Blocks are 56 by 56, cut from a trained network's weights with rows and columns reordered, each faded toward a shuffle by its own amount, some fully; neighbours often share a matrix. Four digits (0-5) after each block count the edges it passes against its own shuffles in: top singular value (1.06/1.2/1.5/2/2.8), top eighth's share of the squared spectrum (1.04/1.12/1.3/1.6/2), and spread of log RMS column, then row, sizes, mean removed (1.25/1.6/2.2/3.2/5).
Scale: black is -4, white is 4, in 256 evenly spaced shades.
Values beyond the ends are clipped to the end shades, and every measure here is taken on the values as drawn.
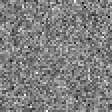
0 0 0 0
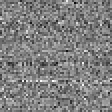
4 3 0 2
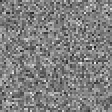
3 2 0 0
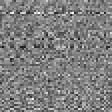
4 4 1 3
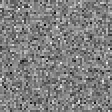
1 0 0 0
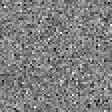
1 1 0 0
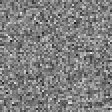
2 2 0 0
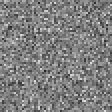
1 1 0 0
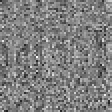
3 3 1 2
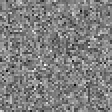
1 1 0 0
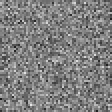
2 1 1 0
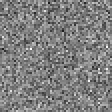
2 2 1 0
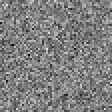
0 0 0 0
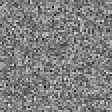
0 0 0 0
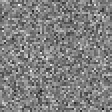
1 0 0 0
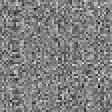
4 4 2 1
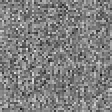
2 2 0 0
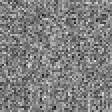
3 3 1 1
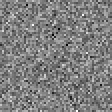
0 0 0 0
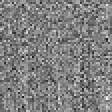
3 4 2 1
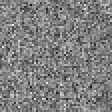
2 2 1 0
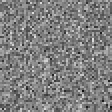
2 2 1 0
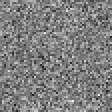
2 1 0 0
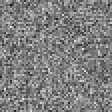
3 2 0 0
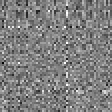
4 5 3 2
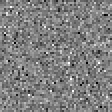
0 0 0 0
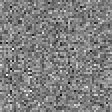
3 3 1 1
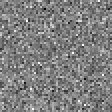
2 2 0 0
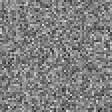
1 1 0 0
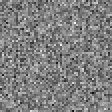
1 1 0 0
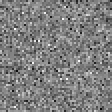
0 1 0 0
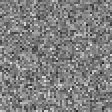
0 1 0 1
